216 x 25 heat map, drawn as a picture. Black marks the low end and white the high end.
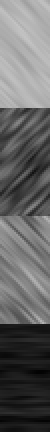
It is made of 4 by 1 panels. Panel 1,1: high, slanting down to the right, faint in contrast. Panel 2,1: low, slanting up to the right. Panel 3,1: middling, slanting down to the right. Panel 4,1: very low, streaked across, faint in contrast.
